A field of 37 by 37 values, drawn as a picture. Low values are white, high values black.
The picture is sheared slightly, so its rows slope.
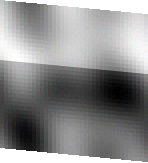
Lone odd cells: none. Average level on the scale: 50%. Seam: horizontal, 40% of the way down, the bottom part higher.
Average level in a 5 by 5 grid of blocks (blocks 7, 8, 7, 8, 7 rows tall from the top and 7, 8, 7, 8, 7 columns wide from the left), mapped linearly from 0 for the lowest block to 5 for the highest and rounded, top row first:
2 2 1 1 0 | 0 1 1 1 0 | 2 3 4 5 5 | 4 4 3 4 4 | 5 4 2 3 3
